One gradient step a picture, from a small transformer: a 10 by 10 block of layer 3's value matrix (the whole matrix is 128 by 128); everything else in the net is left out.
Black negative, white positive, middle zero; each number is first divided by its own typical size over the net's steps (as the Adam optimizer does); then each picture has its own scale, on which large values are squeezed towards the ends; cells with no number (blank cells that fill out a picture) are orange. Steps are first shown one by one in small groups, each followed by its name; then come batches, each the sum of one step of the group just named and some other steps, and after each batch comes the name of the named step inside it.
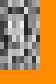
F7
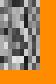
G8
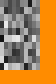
G8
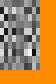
G8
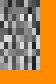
G8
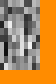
F7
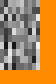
F7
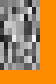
F7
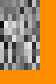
F7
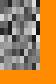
G8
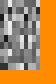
F7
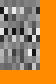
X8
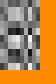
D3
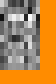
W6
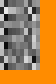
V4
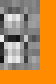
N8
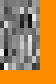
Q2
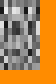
D3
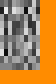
Q2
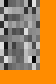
V4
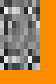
V4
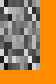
V4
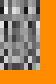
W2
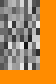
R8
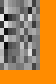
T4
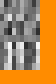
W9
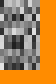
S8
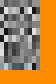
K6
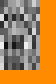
S8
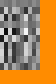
K6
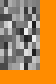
R8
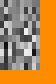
R8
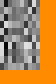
R8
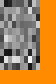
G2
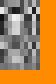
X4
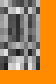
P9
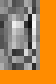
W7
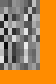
W7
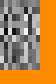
W7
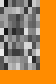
P9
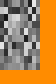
X4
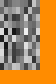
P9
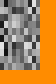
X4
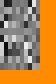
G2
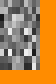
X4
